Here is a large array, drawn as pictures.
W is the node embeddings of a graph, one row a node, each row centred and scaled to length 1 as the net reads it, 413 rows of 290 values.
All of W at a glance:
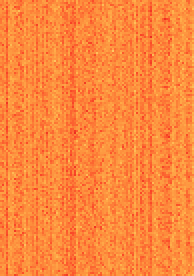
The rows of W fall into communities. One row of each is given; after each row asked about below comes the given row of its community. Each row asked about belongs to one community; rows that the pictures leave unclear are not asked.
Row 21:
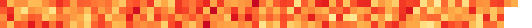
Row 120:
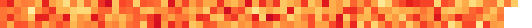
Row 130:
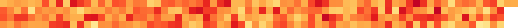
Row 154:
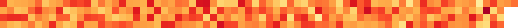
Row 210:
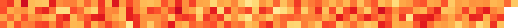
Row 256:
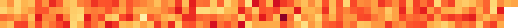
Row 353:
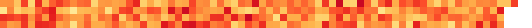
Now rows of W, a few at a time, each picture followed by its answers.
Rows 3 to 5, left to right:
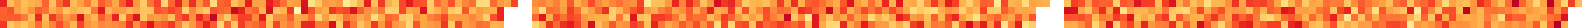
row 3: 353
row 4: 21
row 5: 154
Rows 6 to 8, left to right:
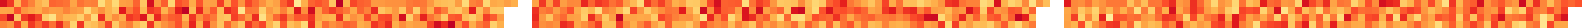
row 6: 21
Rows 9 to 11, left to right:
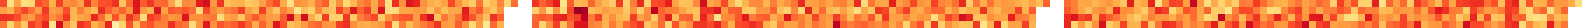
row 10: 353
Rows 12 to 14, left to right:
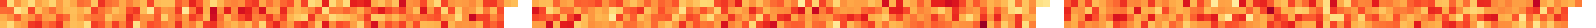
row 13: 256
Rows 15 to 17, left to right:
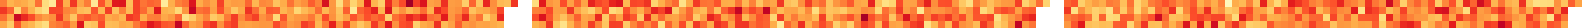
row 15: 130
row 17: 120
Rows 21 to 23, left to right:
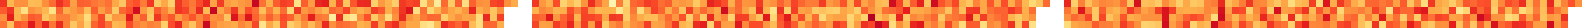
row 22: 353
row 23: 120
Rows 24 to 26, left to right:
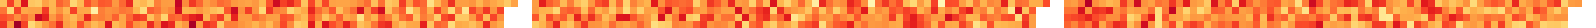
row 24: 256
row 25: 154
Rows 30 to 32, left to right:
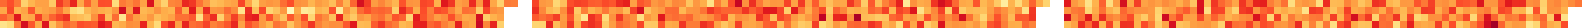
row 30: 154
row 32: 154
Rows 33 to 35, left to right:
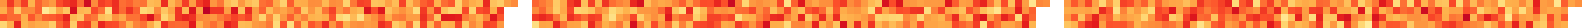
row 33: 154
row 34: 154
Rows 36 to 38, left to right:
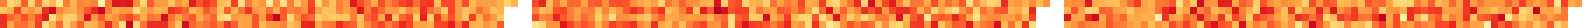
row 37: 21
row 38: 21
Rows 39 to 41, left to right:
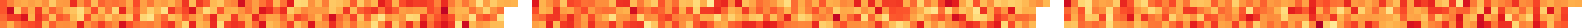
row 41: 120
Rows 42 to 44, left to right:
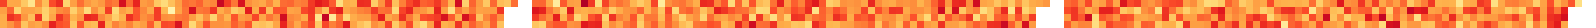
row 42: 130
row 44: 210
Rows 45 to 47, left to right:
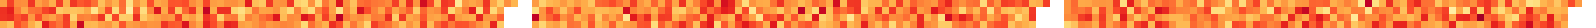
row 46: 130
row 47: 120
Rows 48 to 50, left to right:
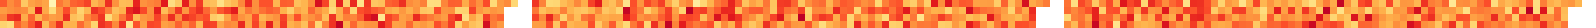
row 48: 21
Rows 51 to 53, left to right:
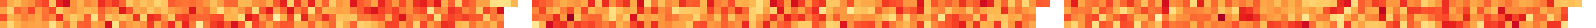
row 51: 256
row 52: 21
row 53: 210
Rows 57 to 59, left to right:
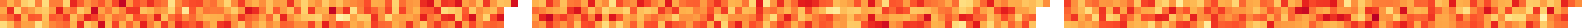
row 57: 154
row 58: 353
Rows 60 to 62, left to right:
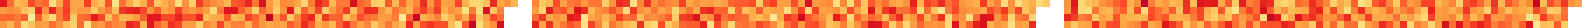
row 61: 256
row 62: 21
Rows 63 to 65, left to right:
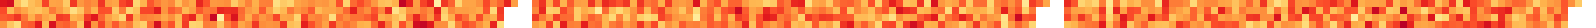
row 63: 120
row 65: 120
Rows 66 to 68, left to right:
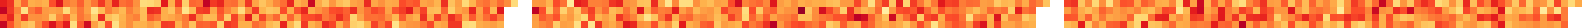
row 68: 21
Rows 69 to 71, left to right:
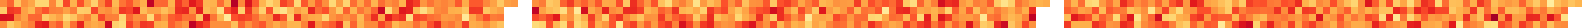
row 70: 120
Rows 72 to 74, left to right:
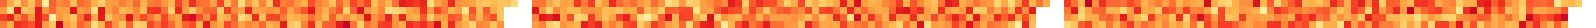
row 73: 130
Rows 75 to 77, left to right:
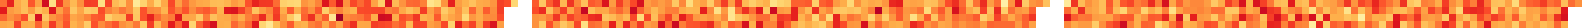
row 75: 120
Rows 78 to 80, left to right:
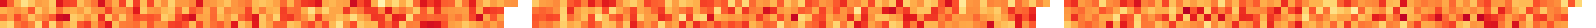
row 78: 154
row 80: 210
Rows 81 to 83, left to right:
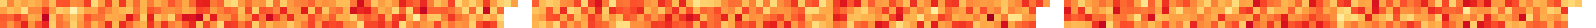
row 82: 120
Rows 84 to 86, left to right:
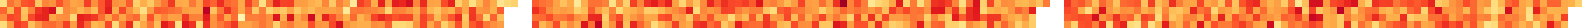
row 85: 130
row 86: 21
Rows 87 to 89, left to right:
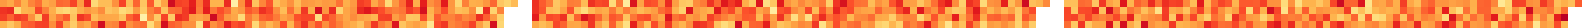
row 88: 130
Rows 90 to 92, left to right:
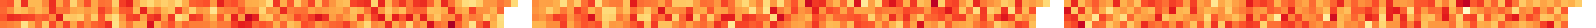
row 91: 256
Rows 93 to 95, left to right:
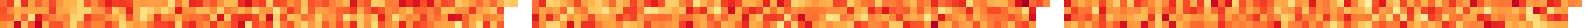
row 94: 120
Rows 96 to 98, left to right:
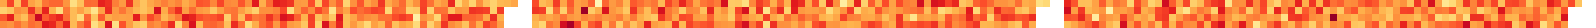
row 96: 256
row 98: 120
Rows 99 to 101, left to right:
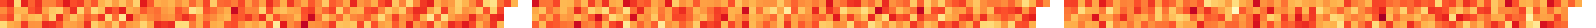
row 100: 210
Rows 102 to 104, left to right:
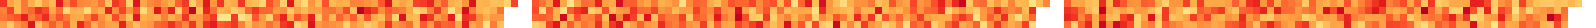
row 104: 130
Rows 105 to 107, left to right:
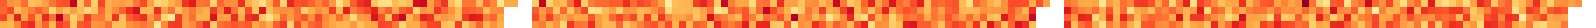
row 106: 210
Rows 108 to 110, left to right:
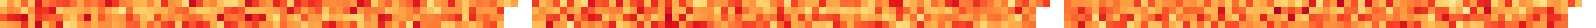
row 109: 154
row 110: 120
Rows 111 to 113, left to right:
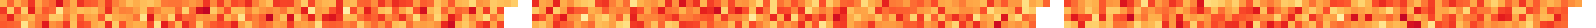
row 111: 256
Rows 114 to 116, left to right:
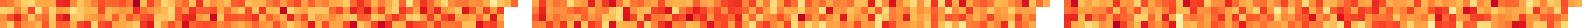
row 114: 154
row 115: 21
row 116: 21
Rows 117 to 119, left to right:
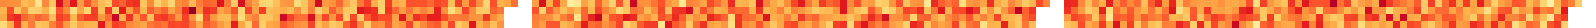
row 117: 130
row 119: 120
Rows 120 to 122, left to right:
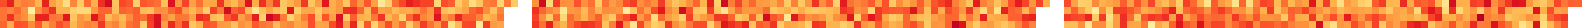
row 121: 210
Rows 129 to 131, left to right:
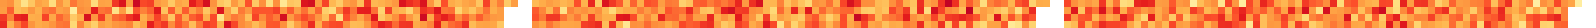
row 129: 130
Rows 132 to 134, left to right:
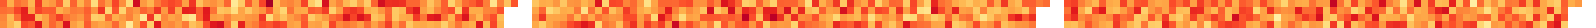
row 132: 353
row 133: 21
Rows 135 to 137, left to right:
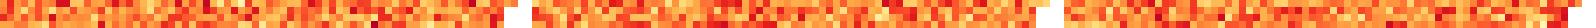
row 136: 256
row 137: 154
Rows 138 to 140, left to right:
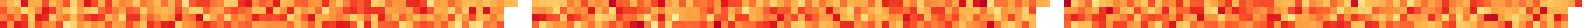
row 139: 256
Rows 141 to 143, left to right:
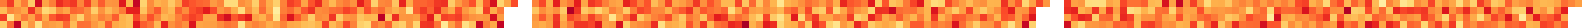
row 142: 210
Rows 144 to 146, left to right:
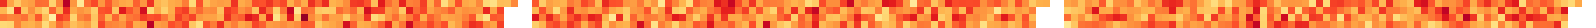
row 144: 120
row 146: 256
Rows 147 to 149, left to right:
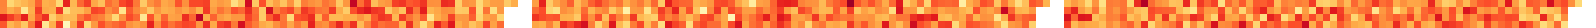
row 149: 130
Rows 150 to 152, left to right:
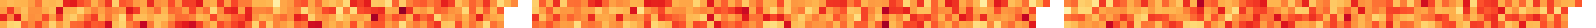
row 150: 154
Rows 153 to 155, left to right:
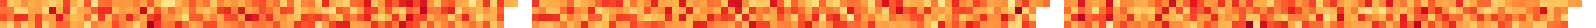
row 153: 120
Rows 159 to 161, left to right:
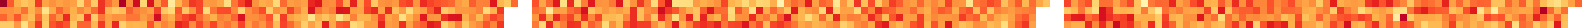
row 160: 353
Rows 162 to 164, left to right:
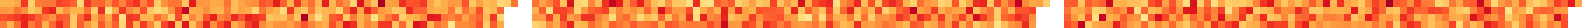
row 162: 353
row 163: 154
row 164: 120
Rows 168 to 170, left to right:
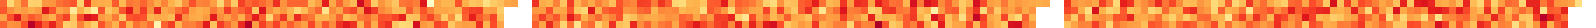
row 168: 353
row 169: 256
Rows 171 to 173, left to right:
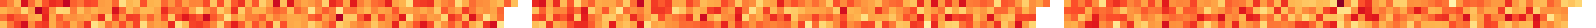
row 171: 210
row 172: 21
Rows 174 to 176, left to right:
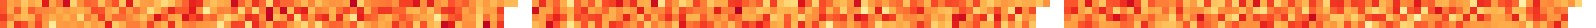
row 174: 256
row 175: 130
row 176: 210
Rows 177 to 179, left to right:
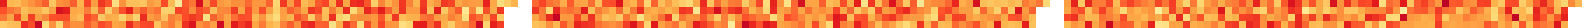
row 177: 154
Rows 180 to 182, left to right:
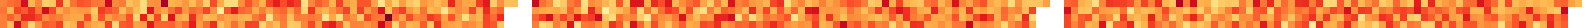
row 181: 154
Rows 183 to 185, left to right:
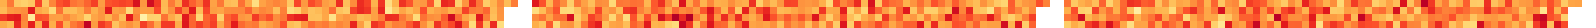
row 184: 120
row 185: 154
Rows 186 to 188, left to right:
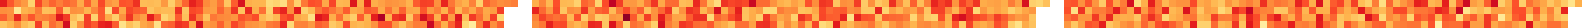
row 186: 154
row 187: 130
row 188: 256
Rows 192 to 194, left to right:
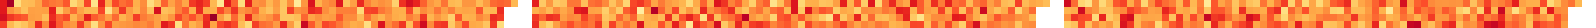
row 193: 353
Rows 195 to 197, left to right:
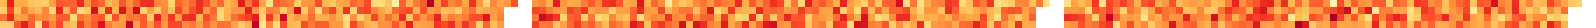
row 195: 21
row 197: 256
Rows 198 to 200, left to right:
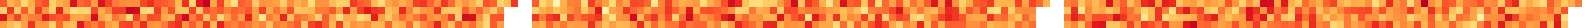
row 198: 154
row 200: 154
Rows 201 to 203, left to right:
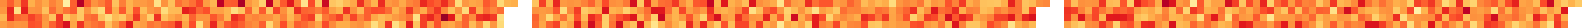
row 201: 130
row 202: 210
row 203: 154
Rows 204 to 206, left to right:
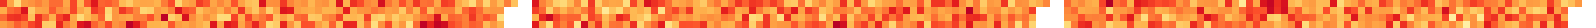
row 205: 130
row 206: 154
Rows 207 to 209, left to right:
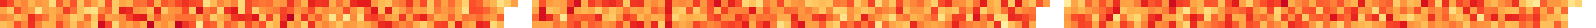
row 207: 21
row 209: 256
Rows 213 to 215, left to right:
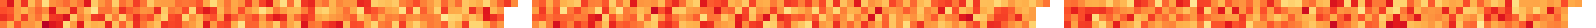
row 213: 21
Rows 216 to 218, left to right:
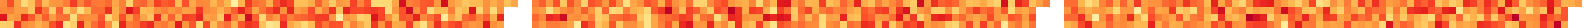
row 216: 21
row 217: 21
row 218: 154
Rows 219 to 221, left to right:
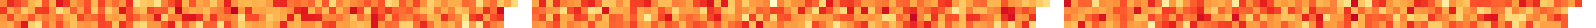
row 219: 210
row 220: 210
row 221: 21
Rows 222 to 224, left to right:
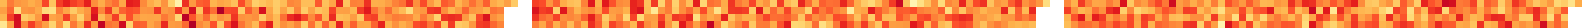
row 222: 154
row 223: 21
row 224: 353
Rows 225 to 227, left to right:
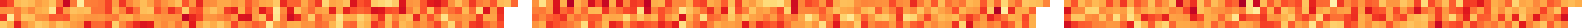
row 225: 154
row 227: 210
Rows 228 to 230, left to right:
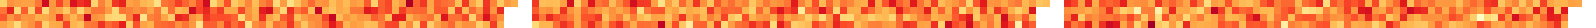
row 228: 130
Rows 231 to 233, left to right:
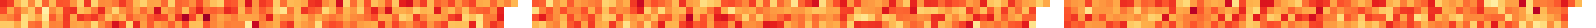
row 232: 256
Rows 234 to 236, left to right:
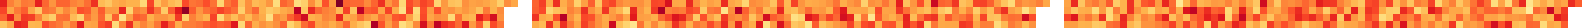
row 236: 120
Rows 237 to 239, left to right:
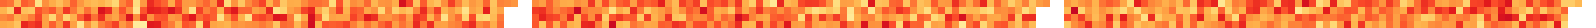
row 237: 120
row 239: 130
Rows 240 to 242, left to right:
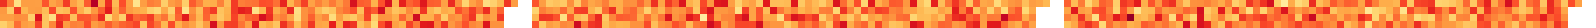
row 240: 120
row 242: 154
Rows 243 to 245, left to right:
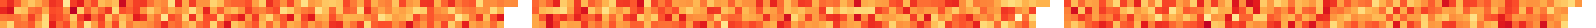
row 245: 353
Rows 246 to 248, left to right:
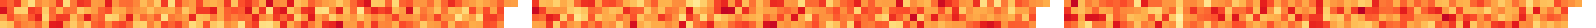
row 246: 21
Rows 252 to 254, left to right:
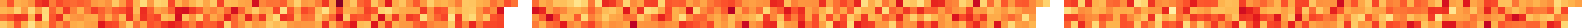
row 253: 130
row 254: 256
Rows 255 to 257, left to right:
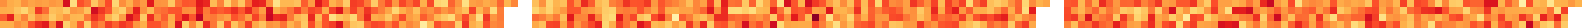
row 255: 21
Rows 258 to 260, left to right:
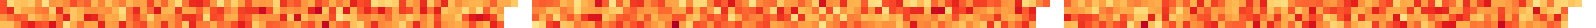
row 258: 154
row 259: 154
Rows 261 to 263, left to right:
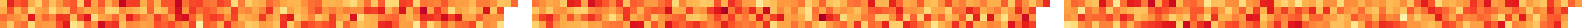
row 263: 154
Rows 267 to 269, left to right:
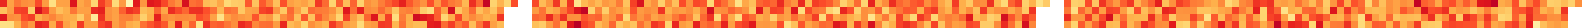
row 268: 353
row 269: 256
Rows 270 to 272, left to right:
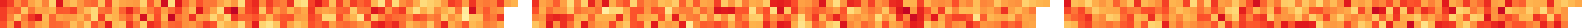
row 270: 21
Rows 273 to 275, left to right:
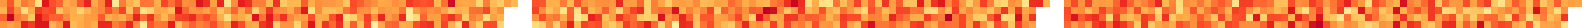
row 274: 120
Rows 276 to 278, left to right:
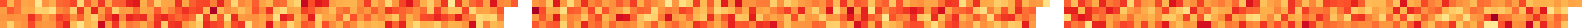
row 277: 210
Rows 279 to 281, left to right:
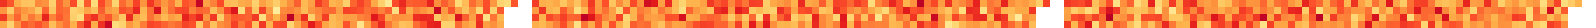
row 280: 130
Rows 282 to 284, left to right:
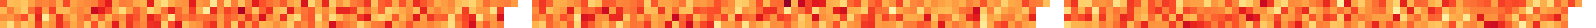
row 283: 120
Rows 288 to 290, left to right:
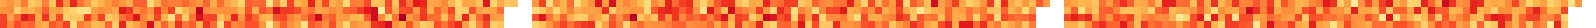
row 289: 21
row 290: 353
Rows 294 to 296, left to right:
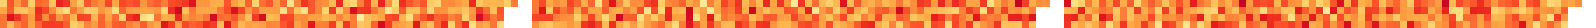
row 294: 353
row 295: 130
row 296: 256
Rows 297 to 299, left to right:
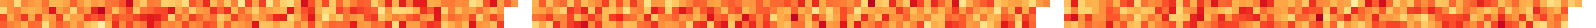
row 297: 120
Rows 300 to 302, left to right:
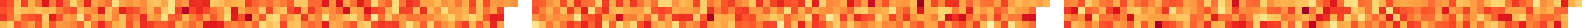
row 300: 21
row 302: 353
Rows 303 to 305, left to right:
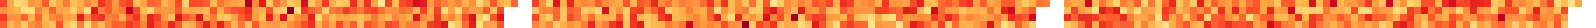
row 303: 120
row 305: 353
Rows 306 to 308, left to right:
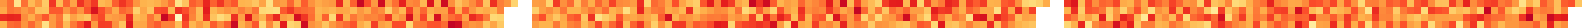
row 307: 256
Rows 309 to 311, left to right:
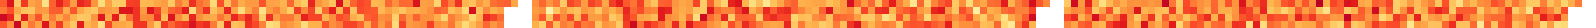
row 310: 21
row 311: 21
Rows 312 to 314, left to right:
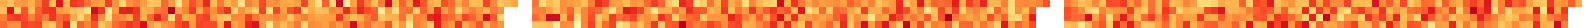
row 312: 353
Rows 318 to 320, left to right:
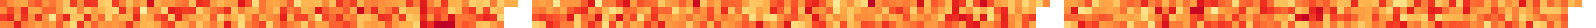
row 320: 21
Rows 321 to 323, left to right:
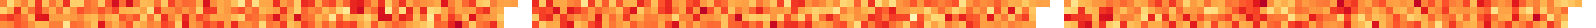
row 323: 256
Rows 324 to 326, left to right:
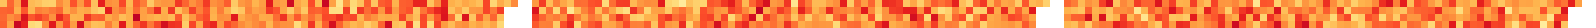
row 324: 130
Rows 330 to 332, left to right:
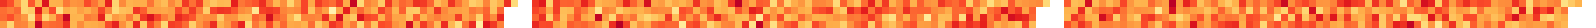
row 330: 120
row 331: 210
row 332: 256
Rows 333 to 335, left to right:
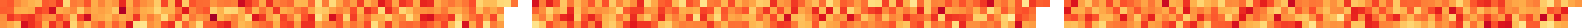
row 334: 21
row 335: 130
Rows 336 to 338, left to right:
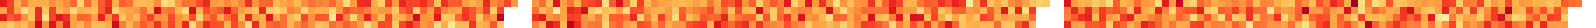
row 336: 120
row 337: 256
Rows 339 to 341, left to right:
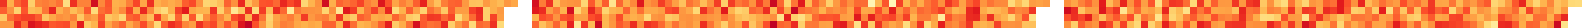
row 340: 130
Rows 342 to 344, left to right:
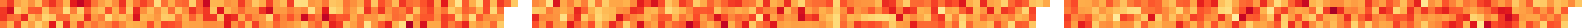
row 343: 256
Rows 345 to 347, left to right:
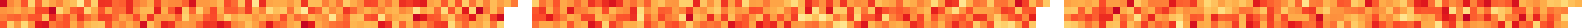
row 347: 256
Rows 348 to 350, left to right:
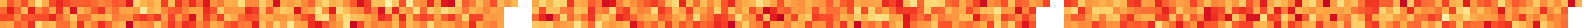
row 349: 154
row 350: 120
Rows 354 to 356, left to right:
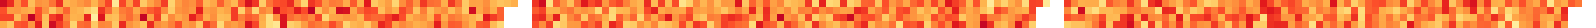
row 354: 21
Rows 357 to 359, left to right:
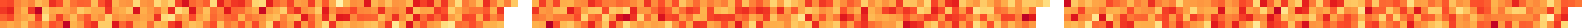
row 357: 130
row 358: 210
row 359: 120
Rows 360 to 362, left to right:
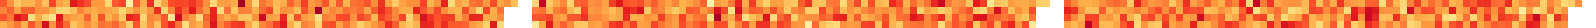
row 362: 130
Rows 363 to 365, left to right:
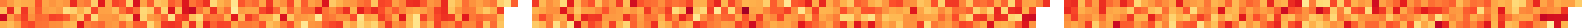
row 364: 154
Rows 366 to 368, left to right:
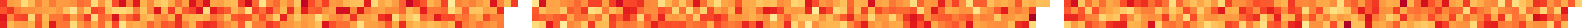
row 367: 210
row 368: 210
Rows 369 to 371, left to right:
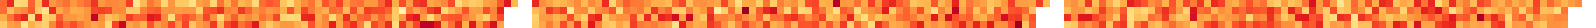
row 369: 120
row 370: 120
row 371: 21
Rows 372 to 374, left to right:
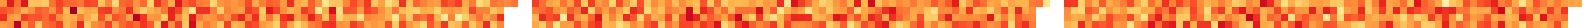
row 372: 21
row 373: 120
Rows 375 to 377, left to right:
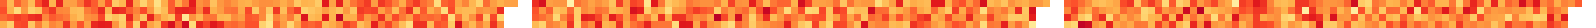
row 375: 353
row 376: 120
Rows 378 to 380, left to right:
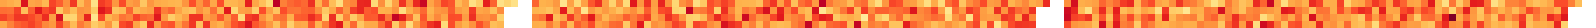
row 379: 154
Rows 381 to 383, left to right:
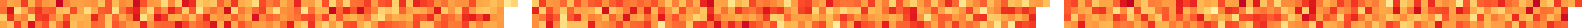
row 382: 210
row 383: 210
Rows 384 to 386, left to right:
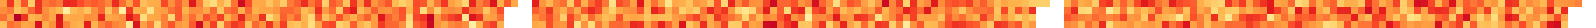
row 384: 210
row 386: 154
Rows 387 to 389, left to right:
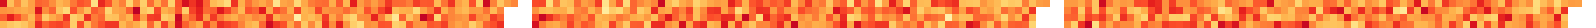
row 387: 154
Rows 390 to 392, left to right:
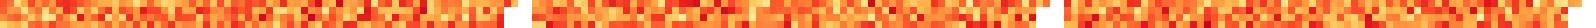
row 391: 21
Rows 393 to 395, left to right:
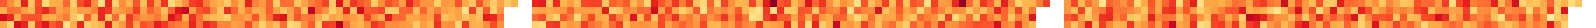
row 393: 21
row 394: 21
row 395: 256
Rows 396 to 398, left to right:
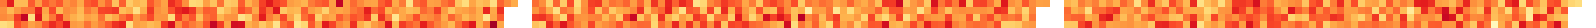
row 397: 21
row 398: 256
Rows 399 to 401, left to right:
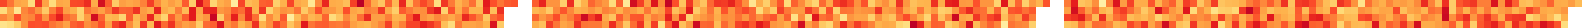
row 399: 154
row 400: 154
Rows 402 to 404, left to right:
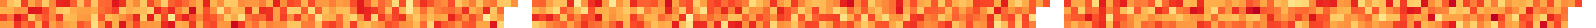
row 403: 154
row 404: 353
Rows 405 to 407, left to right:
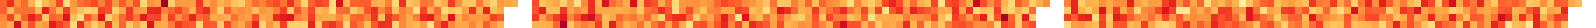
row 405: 21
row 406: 154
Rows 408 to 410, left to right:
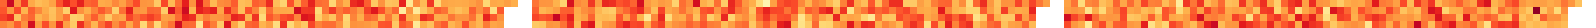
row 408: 21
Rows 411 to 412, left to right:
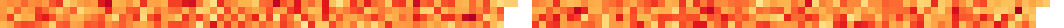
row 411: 256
